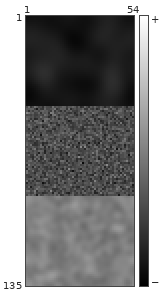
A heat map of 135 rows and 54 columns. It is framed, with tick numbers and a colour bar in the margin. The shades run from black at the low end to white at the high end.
The table splits into 3 rows of 1 panel. Panel 1,1: very low, smooth, faint in contrast. Panel 2,1: low, fine-grained. Panel 3,1: middling, blotchy, faint in contrast.
